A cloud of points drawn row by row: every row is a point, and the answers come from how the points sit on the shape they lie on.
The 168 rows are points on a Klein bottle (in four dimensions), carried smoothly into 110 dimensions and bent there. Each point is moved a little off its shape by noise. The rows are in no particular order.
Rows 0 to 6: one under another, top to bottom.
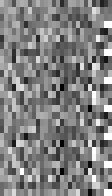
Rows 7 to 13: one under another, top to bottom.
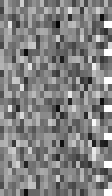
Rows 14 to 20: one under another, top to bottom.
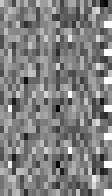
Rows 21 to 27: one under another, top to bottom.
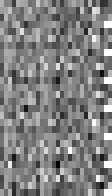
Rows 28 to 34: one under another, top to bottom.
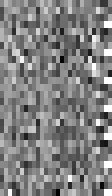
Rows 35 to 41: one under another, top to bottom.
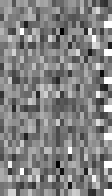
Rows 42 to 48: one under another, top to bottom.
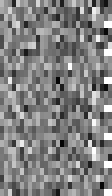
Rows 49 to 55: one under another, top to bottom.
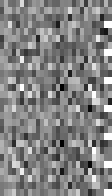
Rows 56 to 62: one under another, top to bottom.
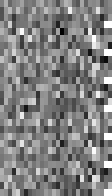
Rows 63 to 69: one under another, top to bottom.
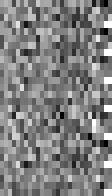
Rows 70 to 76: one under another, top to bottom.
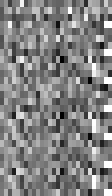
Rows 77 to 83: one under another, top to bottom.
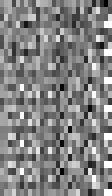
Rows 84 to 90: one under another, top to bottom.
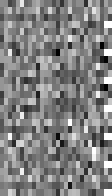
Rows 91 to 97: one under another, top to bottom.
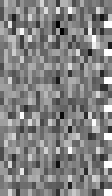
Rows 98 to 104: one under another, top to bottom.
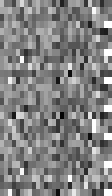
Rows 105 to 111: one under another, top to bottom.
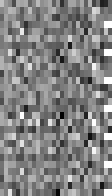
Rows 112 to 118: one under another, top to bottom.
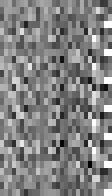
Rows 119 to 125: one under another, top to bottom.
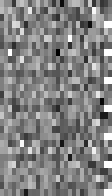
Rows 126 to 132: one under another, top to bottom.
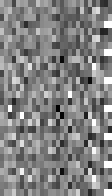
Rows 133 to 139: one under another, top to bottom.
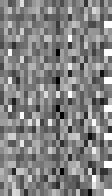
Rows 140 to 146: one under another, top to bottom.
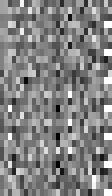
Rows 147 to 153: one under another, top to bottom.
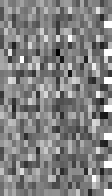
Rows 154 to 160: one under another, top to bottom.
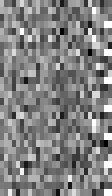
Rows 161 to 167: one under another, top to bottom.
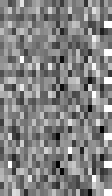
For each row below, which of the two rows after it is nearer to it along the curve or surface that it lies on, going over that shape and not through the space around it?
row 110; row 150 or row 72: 72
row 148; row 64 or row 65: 64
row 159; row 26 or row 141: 26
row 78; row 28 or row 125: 125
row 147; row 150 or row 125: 125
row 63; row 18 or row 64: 64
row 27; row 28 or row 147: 28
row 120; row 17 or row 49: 17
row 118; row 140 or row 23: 23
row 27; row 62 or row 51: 62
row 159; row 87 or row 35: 87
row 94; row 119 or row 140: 119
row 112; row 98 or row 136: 136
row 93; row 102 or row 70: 70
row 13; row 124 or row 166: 166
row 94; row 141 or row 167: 167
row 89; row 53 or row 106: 106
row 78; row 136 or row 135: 136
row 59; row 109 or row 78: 78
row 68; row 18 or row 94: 94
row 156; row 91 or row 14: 91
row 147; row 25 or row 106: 106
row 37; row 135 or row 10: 135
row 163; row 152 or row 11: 11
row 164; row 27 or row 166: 166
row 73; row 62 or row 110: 62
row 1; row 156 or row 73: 73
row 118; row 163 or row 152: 152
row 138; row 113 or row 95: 113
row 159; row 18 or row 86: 86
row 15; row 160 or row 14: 14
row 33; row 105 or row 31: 31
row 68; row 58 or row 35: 58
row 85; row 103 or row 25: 25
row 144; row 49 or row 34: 34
